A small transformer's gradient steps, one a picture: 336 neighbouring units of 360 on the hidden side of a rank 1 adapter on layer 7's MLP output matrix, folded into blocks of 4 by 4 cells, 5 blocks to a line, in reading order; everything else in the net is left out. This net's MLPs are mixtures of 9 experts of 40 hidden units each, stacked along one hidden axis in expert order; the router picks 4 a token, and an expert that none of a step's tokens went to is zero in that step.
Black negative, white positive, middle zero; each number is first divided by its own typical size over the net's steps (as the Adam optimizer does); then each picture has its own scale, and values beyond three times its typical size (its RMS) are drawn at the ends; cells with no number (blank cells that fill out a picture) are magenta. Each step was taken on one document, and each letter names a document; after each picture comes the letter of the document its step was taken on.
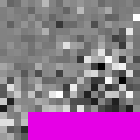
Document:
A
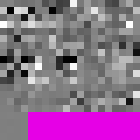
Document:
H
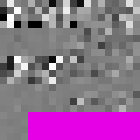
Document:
H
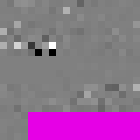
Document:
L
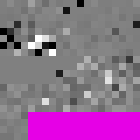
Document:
L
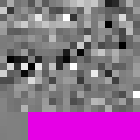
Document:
H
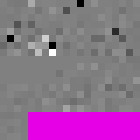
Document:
L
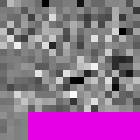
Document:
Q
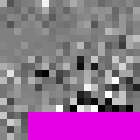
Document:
A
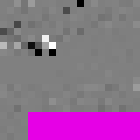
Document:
L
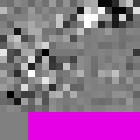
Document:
H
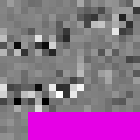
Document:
Q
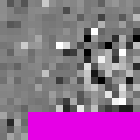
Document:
A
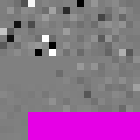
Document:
L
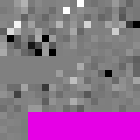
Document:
L
